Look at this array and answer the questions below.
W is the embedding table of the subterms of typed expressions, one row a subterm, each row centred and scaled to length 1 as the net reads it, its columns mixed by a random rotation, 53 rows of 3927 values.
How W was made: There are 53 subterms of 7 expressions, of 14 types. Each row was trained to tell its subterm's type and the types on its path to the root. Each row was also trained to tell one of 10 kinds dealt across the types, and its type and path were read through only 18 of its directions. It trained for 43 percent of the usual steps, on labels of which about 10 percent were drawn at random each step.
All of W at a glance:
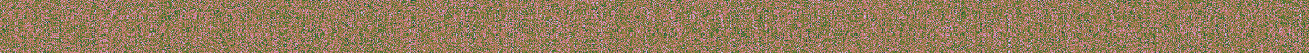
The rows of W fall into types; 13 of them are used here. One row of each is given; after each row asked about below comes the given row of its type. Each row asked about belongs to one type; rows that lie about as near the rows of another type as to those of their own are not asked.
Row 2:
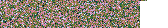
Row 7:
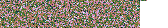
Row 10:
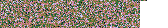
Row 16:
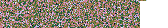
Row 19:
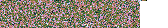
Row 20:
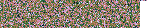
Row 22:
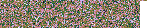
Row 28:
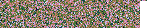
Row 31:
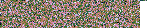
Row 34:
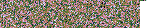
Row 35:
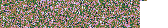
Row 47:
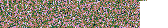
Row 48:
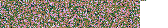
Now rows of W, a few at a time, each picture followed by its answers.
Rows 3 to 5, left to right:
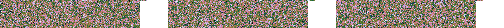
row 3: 20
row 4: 48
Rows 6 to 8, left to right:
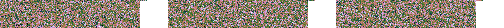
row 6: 31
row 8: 16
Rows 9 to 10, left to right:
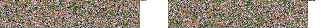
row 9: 48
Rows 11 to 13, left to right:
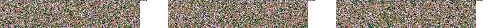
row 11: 10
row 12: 16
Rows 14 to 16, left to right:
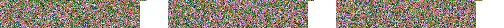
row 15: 22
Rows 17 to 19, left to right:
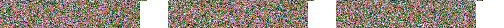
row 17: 2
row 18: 2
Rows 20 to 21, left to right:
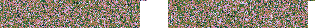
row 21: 35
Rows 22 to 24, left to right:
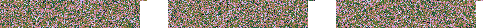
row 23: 7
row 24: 19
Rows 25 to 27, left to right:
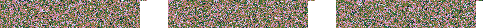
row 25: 22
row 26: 16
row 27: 35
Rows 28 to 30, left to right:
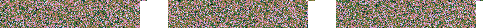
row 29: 19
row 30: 19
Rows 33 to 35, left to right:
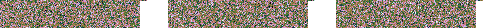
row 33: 35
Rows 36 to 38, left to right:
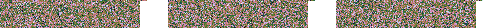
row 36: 28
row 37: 35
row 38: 22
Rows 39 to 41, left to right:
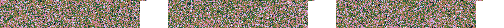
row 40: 31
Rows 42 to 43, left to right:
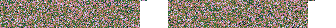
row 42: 28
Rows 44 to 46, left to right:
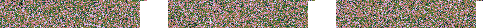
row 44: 31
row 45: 2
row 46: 16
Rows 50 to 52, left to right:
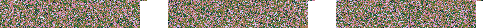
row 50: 22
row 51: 31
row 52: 19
